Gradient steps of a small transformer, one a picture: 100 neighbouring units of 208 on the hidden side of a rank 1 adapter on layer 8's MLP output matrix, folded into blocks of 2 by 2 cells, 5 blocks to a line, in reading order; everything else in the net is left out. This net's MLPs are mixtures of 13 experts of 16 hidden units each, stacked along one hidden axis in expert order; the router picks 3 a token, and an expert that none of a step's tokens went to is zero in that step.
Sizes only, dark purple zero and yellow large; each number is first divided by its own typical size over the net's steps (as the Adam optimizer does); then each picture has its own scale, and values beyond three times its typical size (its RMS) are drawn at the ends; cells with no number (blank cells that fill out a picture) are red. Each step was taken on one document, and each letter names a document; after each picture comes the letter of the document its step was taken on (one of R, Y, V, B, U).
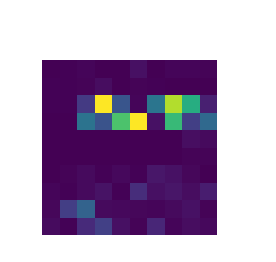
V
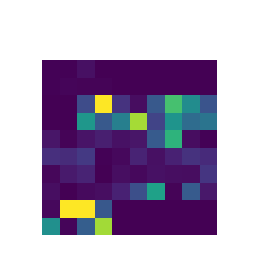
V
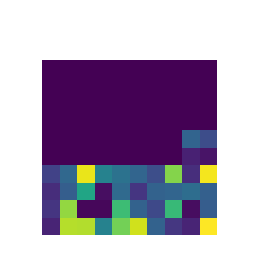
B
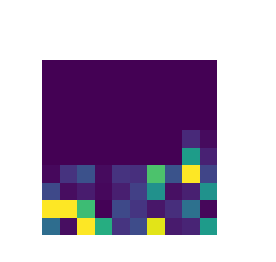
V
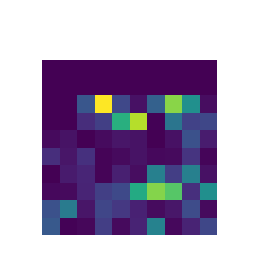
V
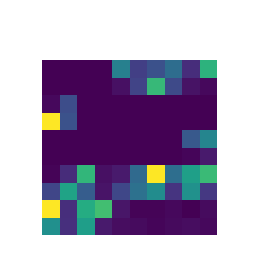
B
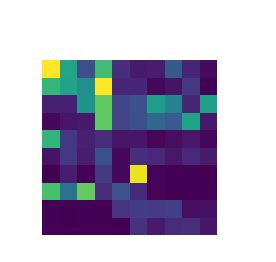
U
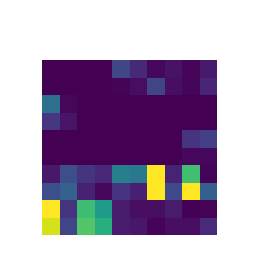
B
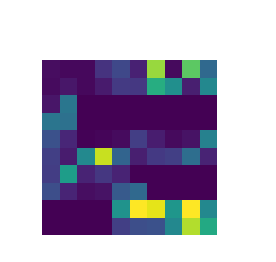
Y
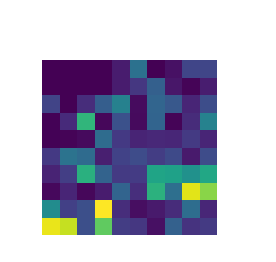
B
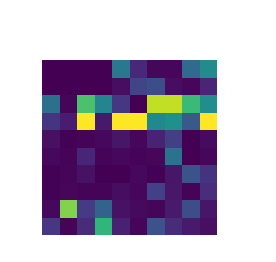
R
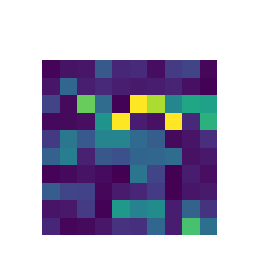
U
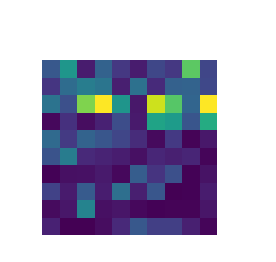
U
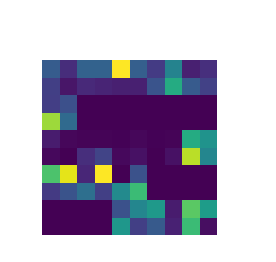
Y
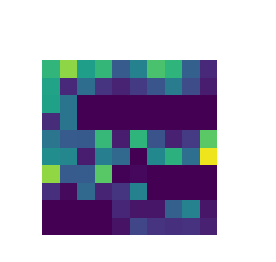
Y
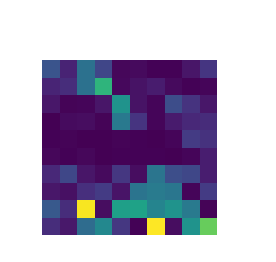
R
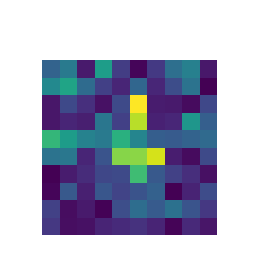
U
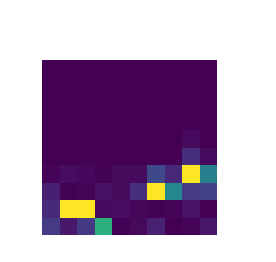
V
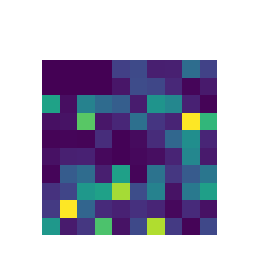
R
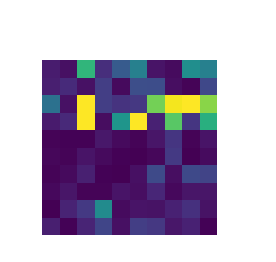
R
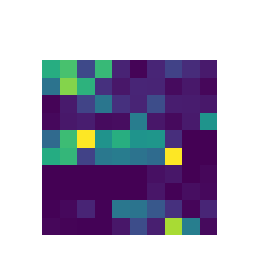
U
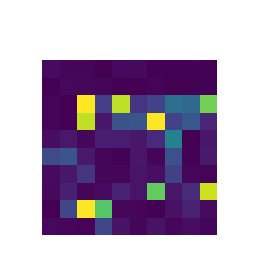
R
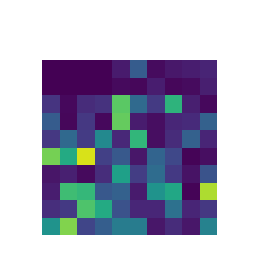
B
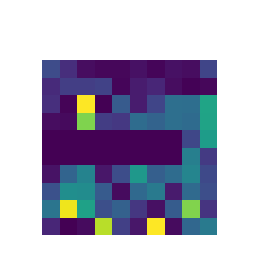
V
